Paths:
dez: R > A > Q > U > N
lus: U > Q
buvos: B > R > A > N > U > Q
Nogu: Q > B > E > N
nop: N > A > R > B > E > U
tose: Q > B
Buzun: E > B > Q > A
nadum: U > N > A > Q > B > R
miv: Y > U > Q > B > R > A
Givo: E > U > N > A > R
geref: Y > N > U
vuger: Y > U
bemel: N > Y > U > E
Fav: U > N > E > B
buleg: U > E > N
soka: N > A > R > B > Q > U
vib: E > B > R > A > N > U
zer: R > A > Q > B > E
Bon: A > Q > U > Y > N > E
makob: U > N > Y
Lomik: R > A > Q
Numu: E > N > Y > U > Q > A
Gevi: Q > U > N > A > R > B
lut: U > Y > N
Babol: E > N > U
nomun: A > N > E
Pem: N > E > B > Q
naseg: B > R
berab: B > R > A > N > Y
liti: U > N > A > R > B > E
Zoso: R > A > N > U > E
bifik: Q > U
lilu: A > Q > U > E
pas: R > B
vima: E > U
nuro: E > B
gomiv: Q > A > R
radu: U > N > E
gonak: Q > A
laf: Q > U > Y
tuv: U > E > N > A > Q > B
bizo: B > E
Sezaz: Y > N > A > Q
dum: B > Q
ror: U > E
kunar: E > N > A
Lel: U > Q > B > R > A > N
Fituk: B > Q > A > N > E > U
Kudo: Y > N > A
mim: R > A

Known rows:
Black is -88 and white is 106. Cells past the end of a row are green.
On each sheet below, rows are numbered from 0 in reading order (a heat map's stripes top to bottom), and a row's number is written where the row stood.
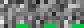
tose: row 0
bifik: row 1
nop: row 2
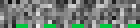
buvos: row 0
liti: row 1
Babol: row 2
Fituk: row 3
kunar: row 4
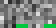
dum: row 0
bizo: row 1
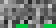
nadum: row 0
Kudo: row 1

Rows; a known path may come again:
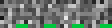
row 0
kunar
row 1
gonak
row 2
buleg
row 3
vib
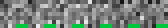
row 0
lilu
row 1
radu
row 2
nuro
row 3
tose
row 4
bifik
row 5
lus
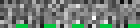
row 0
Kudo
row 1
Lomik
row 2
Fav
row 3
Nogu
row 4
buvos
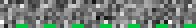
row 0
tuv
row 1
vima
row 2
Fituk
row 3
berab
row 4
bizo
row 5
gomiv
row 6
Buzun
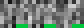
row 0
Sezaz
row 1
Pem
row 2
Babol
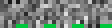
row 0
soka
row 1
nop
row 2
liti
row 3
dum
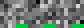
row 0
ror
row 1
vuger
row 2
miv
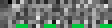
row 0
geref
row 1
Lel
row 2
Numu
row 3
Gevi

